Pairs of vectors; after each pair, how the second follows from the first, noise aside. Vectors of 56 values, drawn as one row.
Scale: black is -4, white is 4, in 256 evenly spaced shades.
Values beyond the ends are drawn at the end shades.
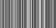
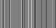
partly zeroed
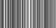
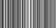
copied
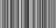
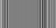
partly zeroed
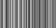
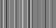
partly zeroed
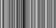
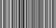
shuffled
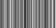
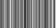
copied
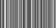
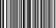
scaled up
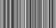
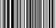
scaled up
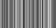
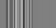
partly zeroed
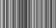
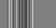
partly zeroed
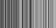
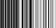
scaled up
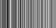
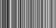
copied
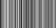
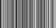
shuffled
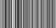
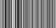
copied
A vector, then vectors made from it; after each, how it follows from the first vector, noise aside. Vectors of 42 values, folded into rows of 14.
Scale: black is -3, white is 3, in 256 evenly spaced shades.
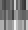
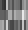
wrapped around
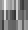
wrapped around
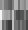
wrapped around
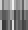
reversed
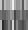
reversed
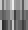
reversed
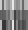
reversed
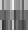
reversed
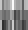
reversed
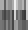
wrapped around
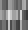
wrapped around
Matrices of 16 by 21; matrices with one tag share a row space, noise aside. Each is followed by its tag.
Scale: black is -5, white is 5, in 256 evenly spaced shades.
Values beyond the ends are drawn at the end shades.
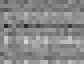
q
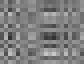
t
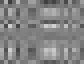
t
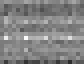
q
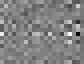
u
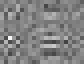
t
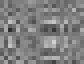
t
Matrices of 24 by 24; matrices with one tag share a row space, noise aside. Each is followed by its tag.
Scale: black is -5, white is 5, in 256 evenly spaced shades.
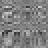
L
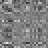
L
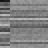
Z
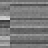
Z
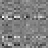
L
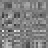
L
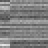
Z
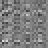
L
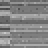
Z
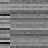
Z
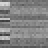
Z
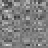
L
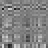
L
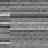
Z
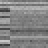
Z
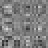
L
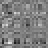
L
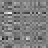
L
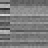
Z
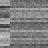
Z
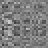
L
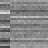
Z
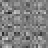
L
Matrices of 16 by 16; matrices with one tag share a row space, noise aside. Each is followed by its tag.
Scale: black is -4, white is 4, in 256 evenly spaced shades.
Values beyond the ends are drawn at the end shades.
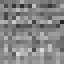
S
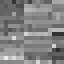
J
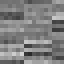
J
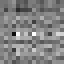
S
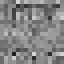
S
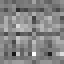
S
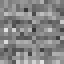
S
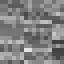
J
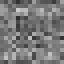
S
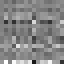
S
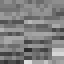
J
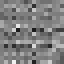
S
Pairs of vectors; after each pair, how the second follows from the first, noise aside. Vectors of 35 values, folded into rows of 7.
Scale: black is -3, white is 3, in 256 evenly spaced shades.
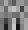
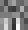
negated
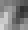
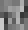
sign-scrambled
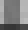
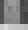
negated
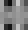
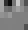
partly zeroed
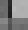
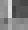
negated
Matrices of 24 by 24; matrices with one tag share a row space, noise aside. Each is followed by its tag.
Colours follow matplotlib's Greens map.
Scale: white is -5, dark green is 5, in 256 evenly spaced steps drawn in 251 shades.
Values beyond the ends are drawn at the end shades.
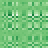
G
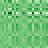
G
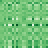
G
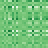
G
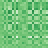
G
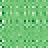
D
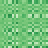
G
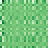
D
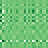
D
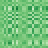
G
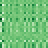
D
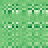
G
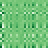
D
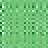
D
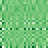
D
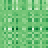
G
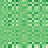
G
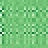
D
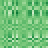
G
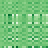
G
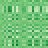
G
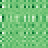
D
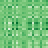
G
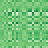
G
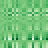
G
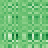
G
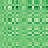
G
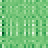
D
